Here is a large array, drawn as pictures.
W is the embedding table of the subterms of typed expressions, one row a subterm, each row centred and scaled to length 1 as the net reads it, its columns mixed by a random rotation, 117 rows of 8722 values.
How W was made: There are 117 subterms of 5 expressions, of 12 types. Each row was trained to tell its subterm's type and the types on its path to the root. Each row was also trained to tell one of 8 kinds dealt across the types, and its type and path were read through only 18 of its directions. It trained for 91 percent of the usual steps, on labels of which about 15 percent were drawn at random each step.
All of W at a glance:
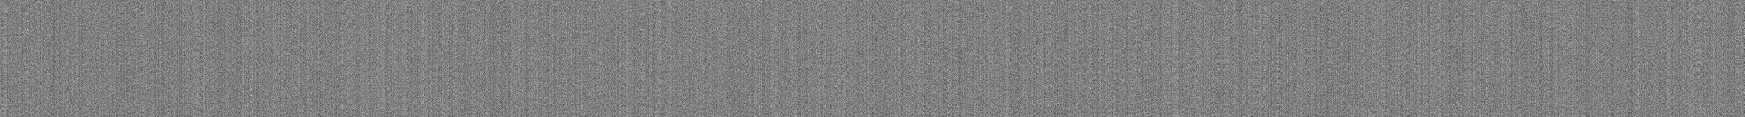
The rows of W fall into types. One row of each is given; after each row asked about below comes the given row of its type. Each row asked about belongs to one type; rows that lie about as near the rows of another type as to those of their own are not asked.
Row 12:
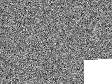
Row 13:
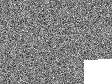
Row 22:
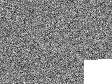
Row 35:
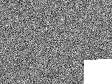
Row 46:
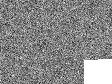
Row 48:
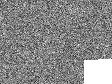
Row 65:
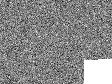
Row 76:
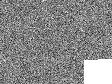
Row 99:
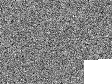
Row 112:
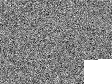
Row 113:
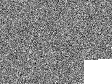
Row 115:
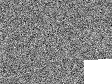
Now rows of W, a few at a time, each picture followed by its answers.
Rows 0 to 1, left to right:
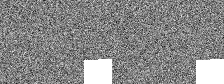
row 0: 115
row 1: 35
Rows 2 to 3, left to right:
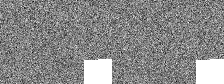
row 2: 46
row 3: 13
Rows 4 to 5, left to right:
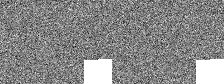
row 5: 112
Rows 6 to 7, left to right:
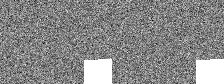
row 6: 115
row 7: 46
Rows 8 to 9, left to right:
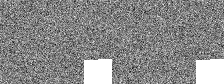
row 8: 112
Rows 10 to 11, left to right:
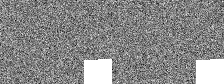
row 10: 115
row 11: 22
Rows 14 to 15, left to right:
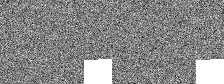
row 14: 35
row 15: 112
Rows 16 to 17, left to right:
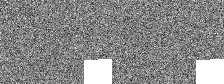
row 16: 76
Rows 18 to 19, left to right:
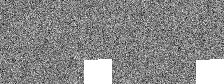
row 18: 46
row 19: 113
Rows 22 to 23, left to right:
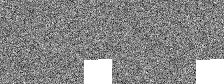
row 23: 46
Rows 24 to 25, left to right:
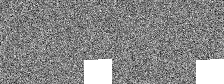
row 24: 115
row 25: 22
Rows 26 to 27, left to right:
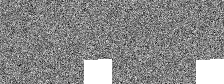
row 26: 112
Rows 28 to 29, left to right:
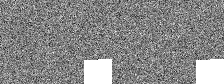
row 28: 99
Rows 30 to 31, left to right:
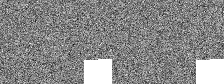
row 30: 12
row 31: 46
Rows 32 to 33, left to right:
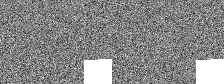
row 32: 13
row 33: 12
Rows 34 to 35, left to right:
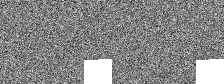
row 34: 99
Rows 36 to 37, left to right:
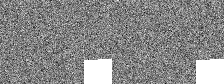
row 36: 13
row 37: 113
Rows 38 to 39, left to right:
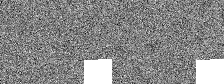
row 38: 48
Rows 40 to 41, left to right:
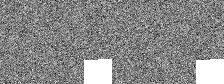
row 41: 99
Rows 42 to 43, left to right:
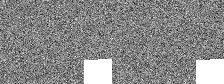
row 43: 112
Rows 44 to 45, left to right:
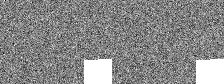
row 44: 13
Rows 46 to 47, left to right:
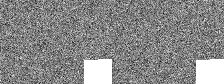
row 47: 35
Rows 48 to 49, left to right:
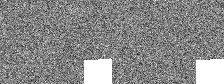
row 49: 76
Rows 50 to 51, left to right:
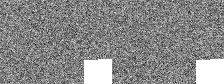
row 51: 22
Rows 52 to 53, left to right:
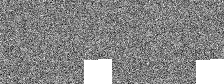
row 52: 76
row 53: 22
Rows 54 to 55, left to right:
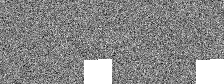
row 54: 22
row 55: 48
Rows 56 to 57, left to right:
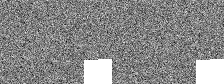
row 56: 76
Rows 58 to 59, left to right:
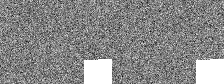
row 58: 115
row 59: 12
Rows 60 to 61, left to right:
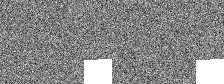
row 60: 48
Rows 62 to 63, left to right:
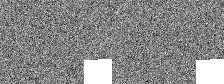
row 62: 76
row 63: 99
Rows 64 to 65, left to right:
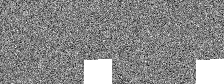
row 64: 35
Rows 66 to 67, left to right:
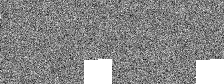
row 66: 46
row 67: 35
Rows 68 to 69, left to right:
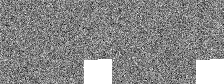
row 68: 76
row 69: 13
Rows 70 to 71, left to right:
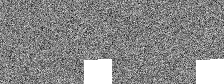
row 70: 112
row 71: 12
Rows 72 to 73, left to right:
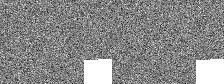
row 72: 12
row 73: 35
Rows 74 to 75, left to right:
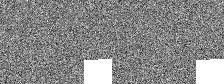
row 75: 35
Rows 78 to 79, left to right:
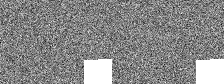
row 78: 112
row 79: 12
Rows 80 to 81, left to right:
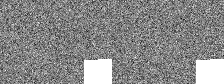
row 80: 48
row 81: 12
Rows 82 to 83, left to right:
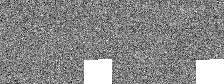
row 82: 115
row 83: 48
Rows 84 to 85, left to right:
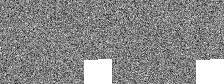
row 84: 115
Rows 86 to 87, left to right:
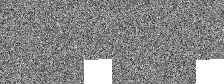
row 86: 13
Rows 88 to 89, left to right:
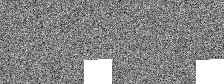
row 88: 12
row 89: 35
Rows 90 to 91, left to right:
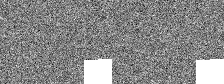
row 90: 13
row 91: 112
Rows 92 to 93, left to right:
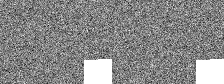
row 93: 35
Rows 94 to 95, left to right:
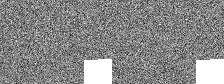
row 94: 22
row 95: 12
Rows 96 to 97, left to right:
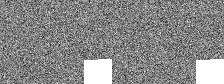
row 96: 22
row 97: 48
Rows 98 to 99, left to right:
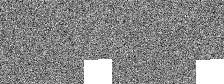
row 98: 76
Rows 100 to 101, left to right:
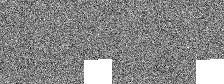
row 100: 22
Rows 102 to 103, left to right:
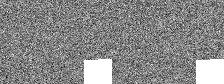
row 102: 12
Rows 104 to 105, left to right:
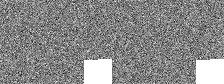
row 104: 113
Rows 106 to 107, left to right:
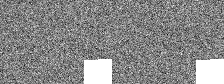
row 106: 35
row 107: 48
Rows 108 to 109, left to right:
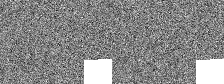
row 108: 112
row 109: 13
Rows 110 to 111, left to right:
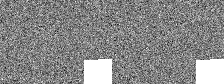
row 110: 115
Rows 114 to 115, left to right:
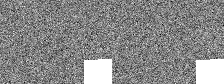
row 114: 13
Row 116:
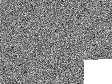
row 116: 112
